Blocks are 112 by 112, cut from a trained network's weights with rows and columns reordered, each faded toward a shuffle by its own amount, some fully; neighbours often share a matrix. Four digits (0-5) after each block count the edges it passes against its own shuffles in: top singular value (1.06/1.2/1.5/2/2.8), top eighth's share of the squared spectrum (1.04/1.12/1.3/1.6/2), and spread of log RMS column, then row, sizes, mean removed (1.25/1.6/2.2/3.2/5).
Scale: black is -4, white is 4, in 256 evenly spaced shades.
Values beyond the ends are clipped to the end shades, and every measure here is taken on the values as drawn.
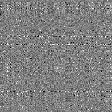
4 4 1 3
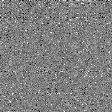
3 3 0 2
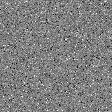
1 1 0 0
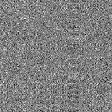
4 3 1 2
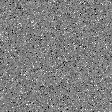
0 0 0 0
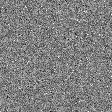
2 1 0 0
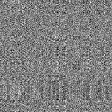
4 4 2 2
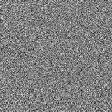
4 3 1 2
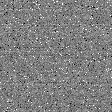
1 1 0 0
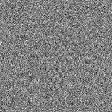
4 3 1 1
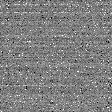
3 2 1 1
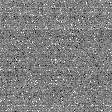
3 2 0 0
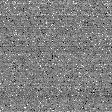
3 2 0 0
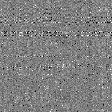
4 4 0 3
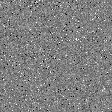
2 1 0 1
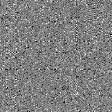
3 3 2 2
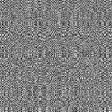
5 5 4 3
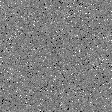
0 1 0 0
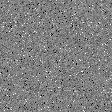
1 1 0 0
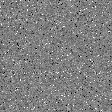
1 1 0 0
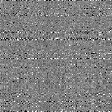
4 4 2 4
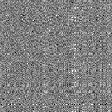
5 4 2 3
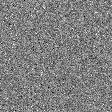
0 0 0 0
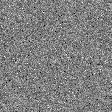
2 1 0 0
